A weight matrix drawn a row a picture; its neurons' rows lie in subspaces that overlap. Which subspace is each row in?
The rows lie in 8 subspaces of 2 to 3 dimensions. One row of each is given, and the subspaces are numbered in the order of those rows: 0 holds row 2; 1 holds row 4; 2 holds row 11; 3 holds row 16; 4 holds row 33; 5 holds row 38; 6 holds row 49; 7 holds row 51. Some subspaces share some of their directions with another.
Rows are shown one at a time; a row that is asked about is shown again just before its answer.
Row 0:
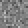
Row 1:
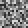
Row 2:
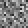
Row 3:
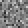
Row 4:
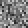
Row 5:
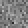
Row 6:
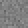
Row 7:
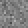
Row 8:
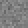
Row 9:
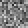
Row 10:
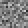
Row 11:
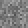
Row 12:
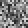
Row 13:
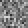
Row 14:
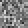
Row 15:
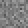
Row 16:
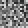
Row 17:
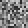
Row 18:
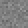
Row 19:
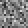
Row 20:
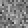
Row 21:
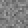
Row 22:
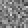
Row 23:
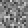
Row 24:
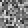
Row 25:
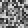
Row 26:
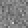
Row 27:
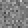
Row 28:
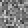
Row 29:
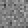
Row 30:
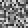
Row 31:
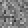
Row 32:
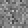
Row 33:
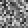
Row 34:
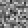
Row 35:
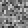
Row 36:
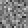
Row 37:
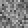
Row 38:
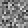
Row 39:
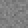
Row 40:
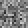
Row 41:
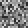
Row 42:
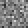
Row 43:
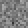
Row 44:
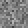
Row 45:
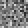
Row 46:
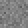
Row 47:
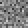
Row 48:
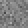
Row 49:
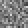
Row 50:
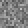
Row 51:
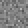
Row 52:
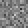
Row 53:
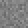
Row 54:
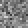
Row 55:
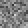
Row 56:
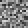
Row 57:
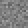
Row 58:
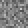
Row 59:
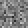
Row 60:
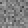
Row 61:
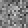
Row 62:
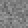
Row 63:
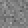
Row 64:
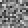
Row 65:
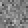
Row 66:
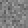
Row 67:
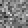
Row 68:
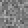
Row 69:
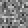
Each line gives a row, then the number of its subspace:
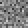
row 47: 7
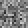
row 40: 2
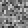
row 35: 6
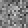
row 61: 2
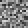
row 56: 5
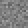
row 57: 5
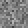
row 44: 0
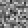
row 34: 6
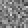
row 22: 6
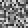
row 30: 7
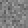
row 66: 6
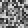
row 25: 4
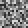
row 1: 0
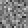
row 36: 6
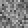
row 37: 1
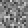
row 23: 6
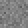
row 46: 4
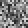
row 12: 1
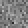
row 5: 1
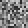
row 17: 2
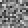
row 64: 5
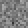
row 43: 1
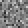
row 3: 0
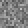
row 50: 0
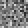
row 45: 3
